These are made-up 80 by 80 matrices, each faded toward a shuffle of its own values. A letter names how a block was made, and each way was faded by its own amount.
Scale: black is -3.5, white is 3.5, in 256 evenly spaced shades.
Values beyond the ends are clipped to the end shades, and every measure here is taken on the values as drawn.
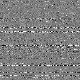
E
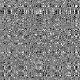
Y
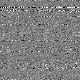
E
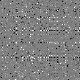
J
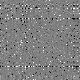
J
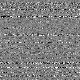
E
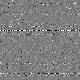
E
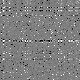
J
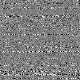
E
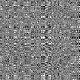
Y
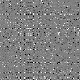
J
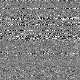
E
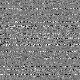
E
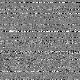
E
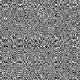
Y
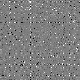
J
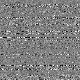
E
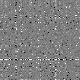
J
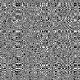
Y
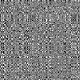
Y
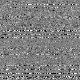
E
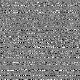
E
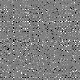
J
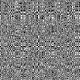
Y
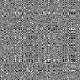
Y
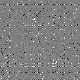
J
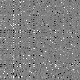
J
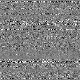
E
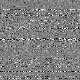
E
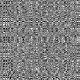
Y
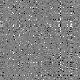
J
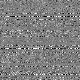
E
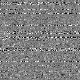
E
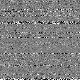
E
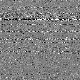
E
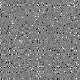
J
